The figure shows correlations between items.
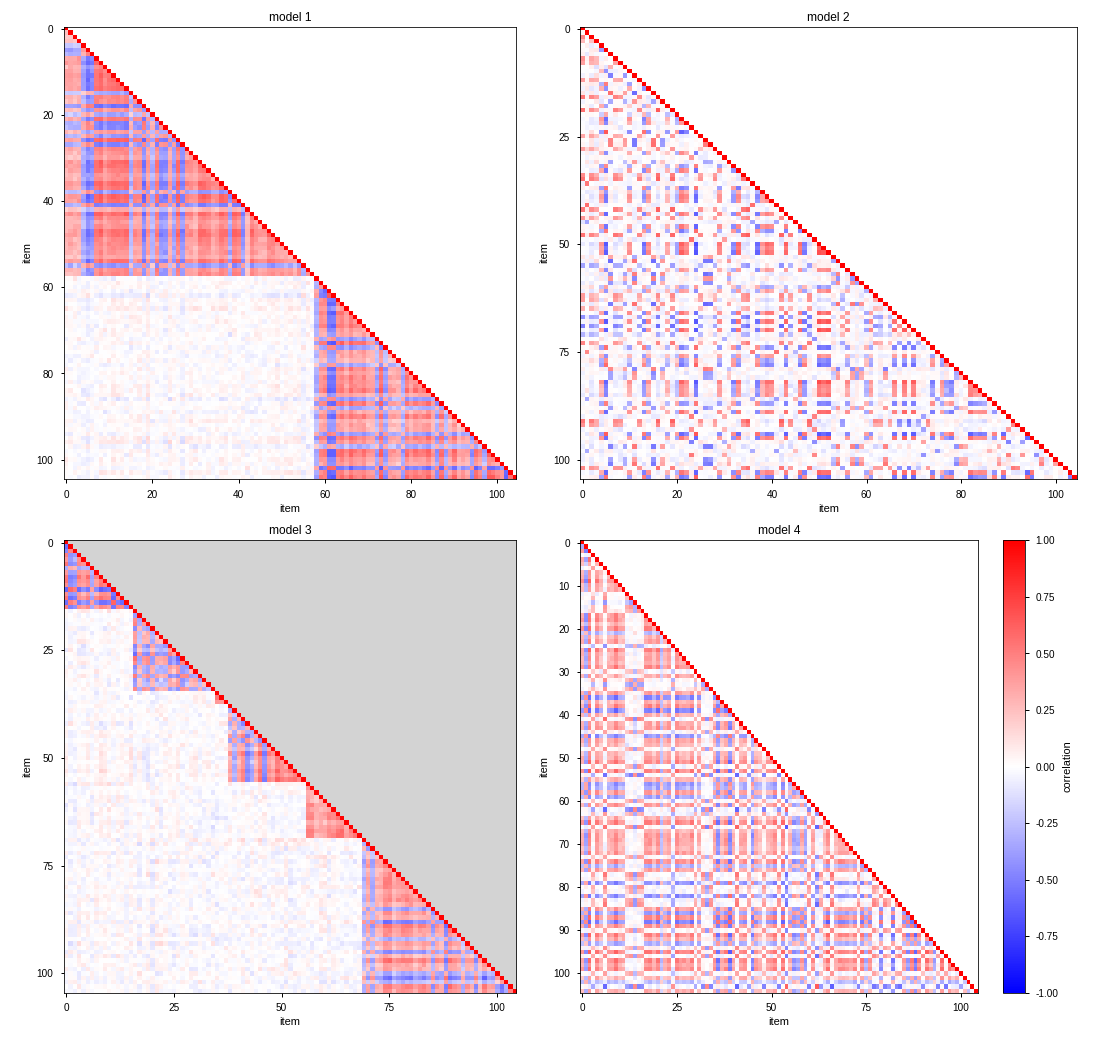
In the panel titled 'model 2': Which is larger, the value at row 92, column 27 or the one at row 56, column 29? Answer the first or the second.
the second
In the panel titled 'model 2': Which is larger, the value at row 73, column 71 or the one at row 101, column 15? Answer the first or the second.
the first
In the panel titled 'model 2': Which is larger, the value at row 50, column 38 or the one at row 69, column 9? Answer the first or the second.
the first
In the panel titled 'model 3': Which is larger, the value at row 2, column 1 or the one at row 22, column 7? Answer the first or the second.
the first
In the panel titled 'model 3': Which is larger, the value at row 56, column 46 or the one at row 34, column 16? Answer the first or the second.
the second
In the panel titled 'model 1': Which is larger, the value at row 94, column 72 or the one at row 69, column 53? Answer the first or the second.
the first
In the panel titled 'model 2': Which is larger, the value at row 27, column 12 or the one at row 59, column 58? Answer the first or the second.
the first
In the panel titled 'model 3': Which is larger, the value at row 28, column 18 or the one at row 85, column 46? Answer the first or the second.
the first
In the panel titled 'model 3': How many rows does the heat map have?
105
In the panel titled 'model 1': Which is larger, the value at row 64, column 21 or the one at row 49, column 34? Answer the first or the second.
the second
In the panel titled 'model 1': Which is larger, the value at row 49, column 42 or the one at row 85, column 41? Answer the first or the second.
the first
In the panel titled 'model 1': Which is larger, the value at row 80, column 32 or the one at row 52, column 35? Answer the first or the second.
the second
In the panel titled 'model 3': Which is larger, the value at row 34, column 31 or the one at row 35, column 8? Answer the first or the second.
the first
